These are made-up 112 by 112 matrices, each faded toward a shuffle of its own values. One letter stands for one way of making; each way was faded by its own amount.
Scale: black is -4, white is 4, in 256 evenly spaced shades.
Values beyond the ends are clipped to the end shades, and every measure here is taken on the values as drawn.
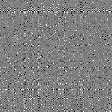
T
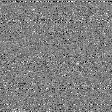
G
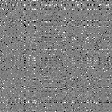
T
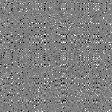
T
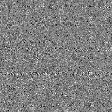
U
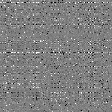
T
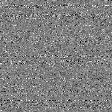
G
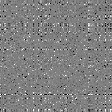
T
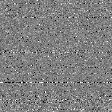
G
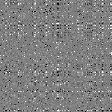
T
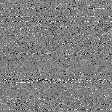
G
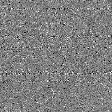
U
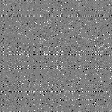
T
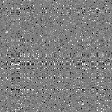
T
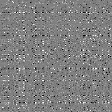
T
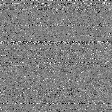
G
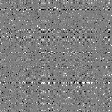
T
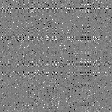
T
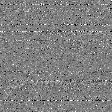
G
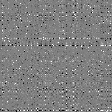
T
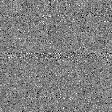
U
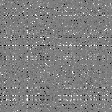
T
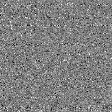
U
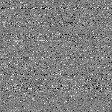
G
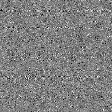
U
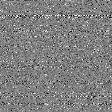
G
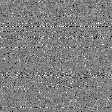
G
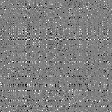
T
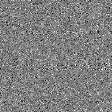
U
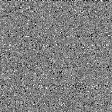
U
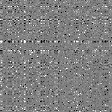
T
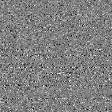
G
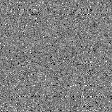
U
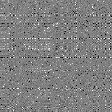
T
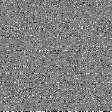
G
